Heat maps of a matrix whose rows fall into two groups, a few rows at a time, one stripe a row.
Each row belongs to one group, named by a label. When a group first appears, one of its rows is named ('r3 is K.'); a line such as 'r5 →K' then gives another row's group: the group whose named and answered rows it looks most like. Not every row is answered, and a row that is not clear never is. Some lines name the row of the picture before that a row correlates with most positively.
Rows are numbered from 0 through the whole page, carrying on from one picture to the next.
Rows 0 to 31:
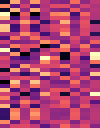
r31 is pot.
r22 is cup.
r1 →cup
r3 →cup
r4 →cup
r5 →pot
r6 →cup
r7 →cup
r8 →pot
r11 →pot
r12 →cup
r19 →pot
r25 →pot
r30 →cup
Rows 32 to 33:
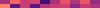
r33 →cup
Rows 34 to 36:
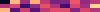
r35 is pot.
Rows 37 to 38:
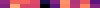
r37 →pot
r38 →pot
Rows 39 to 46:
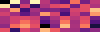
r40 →cup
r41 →pot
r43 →pot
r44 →pot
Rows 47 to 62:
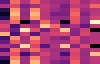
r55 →cup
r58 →pot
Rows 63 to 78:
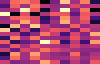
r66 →cup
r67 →pot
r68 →pot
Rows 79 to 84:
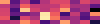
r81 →pot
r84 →pot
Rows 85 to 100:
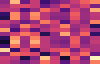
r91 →pot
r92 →cup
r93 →pot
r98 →pot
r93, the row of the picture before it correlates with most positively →84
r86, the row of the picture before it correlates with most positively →84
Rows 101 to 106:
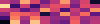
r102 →cup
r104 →pot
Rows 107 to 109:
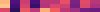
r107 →cup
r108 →cup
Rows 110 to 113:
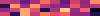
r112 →pot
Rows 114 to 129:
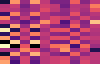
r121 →cup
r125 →cup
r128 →cup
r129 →cup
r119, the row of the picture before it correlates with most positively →110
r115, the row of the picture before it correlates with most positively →110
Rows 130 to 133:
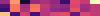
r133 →cup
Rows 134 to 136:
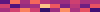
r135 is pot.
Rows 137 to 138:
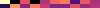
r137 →cup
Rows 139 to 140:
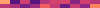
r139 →cup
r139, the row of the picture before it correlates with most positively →137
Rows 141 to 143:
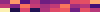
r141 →pot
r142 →pot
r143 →cup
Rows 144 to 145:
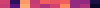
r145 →pot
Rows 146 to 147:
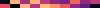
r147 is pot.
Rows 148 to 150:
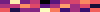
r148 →pot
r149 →pot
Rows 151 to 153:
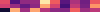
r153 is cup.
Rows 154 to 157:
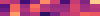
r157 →pot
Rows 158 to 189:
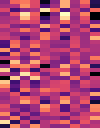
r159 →pot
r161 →pot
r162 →pot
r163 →pot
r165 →pot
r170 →cup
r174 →pot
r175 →cup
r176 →pot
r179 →cup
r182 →pot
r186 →cup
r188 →cup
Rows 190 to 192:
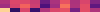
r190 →pot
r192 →cup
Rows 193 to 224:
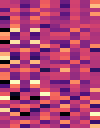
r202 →cup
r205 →pot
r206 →cup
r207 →cup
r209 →cup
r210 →pot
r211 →cup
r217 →cup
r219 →pot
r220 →cup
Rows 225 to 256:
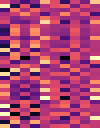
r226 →cup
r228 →pot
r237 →cup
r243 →cup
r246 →cup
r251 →cup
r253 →cup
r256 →cup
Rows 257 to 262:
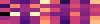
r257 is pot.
